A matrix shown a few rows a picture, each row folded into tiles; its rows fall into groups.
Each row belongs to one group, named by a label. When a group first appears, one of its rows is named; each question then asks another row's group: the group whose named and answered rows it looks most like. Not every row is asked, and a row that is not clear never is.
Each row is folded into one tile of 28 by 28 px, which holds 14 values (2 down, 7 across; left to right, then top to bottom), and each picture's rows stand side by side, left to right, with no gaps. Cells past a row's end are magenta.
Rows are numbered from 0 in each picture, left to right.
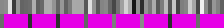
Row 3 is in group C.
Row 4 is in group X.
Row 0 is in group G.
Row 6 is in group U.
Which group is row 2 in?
U
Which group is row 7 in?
C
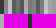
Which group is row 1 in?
U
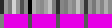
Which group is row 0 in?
X
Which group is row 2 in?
U
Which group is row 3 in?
U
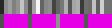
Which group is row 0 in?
U
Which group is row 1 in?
G
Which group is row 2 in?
G
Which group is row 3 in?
G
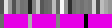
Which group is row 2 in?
C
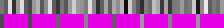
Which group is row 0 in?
G
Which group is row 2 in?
U
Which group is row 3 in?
C
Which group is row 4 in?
G
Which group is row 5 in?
X
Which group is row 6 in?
X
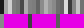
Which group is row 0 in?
X
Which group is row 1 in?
U
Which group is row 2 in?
G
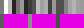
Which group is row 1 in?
X
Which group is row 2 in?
U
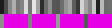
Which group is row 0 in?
X
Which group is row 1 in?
C
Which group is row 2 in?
X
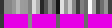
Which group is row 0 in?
U
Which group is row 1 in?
C
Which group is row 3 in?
C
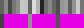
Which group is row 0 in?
U
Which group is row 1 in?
C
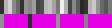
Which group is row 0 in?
X
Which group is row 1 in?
U
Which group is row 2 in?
C
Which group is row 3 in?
X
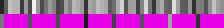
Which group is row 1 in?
C
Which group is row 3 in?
U
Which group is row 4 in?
G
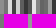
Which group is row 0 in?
G
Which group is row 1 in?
C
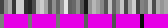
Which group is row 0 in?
G
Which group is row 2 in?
G
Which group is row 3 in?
X
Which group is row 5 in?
G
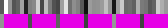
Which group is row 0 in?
C
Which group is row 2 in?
G
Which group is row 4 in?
X
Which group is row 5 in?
U
